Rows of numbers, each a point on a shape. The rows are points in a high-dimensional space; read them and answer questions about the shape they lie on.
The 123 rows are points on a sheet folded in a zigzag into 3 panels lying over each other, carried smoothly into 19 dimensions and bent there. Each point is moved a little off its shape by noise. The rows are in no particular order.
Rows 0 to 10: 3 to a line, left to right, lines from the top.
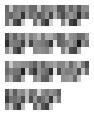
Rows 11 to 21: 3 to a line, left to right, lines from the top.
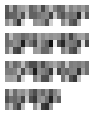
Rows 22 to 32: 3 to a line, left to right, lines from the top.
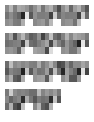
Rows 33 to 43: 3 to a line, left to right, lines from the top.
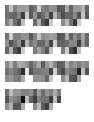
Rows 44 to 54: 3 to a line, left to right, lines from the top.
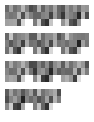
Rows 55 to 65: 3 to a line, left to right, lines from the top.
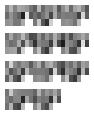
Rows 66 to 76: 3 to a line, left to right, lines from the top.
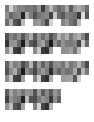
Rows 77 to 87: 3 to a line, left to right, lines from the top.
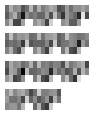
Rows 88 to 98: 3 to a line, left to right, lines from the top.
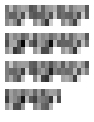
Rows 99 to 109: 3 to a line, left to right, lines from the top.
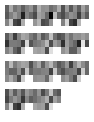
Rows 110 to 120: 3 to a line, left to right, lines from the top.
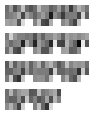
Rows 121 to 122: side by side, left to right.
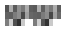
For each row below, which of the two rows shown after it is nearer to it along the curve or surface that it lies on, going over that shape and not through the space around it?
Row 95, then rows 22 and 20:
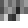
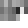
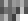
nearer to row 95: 20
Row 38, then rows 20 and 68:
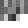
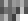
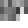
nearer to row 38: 20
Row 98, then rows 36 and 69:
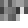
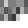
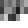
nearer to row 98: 69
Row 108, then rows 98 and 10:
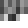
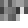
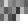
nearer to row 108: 10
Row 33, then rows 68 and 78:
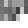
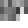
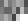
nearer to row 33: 78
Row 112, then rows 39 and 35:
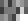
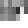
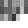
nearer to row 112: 39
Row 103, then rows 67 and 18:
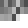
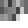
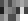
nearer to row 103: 67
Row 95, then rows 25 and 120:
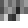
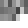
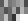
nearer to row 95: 120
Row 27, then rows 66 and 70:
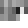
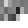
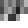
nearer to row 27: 70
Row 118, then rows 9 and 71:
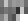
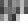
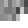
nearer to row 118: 9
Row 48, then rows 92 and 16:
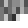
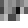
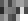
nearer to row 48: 92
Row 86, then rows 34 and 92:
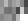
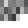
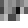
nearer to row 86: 92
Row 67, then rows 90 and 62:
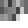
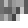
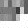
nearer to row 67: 62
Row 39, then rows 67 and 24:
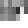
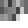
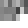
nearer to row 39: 24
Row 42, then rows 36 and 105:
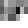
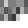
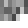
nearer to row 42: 105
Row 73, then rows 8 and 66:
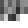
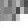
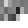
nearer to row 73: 66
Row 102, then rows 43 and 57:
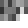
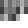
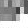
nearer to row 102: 57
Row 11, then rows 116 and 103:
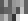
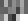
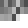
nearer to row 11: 103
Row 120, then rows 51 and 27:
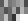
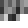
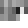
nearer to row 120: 51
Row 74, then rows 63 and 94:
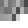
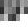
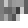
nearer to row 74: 94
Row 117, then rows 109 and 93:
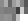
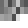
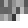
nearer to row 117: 109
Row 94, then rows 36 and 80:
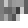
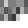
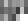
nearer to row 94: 80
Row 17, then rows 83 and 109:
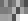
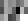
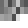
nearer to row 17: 109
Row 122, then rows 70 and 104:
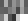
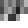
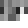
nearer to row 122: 70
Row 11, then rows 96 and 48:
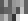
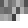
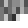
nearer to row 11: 96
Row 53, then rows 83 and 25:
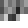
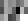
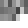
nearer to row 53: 83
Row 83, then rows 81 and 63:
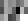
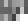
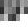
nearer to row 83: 63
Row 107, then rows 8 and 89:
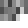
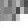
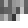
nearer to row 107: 8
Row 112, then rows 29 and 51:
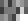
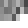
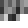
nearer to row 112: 29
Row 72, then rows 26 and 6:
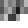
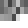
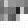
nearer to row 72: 6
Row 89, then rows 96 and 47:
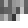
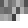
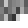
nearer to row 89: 96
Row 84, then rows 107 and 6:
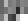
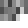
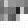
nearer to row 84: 6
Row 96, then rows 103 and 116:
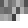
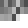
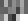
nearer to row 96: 103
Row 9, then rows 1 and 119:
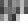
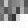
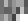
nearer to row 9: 119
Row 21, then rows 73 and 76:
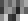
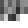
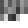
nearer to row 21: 73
